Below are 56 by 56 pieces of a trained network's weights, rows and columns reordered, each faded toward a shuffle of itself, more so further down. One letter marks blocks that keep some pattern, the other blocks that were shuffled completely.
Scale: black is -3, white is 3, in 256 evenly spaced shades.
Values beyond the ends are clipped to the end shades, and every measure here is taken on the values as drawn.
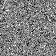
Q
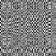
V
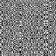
V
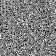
Q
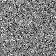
Q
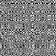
V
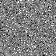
Q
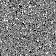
Q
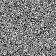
Q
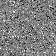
Q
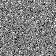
Q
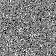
Q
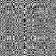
V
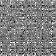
V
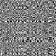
V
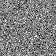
Q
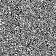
Q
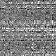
V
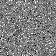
Q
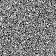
Q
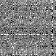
V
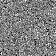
Q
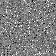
Q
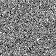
Q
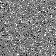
Q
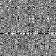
V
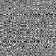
V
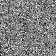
Q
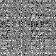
V
